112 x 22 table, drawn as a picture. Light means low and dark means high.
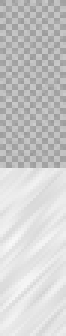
It is made of 2 by 1 panels. Panel 1,1: low, checkered. Panel 2,1: very low, slanting up to the right, faint in contrast.
